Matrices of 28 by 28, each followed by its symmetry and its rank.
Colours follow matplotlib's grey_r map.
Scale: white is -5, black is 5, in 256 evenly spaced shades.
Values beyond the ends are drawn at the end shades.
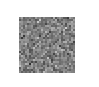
antisymmetric, full rank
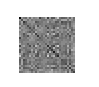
symmetric, rank five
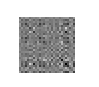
symmetric, rank three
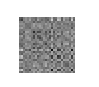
symmetric, rank three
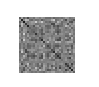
symmetric, rank five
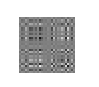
symmetric, rank one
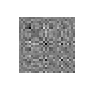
symmetric, rank three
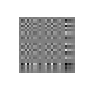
symmetric, rank one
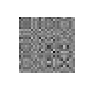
symmetric, rank three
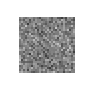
antisymmetric, full rank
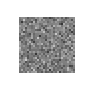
antisymmetric, full rank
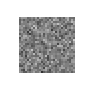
antisymmetric, full rank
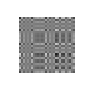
symmetric, rank one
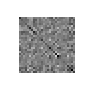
symmetric, rank five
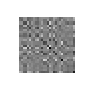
symmetric, rank three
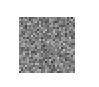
antisymmetric, full rank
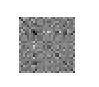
symmetric, rank five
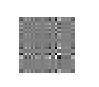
symmetric, rank one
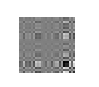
symmetric, rank one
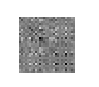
symmetric, rank three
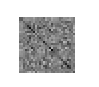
symmetric, rank five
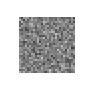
antisymmetric, full rank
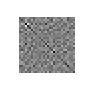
symmetric, rank five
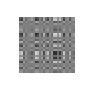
symmetric, rank one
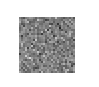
antisymmetric, full rank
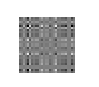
symmetric, rank one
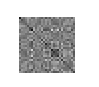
symmetric, rank five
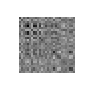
symmetric, rank three
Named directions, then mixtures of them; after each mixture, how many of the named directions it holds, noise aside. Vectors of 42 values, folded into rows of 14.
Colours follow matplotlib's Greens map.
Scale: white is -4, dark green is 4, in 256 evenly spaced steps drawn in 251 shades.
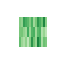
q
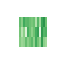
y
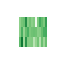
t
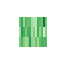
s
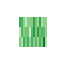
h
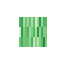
three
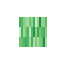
two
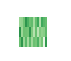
one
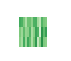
three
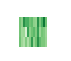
two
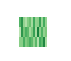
two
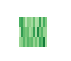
two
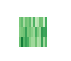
two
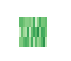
three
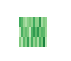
one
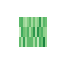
two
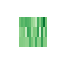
two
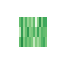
three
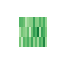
two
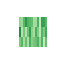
two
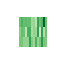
two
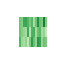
one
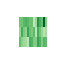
two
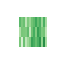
three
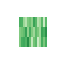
one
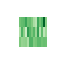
three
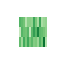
one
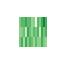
three
